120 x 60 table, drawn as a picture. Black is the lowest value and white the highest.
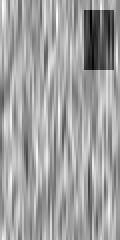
An odd patch, lower than its surroundings, sits in the top right. The halves do not mirror each other. The grain runs up and down. The top right is the ninth with the lowest average.
